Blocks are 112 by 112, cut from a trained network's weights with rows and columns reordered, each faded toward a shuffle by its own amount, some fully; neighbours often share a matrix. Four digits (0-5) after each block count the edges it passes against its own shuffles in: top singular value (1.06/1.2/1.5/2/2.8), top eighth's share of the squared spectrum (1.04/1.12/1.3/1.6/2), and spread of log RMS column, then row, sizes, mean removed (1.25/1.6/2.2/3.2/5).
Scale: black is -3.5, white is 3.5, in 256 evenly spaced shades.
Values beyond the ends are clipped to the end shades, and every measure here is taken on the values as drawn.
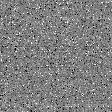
1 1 0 0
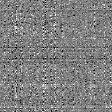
3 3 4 1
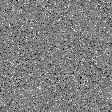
0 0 0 0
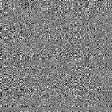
4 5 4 4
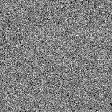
3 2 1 0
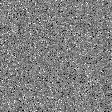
0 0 0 0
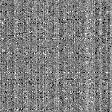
4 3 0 3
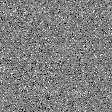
1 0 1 0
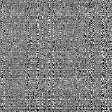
4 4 4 1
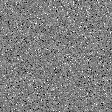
0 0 0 0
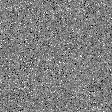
1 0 0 0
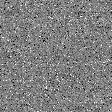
1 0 0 0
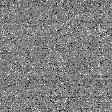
2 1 1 0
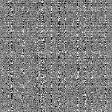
4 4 4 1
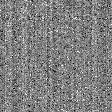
3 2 0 1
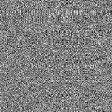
4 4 3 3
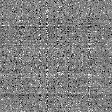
3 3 3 0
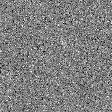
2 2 0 0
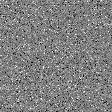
0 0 0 0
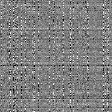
4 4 4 1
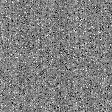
2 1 0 0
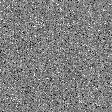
1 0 0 0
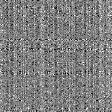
4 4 1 3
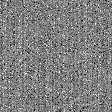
3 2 0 1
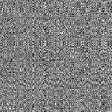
4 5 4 3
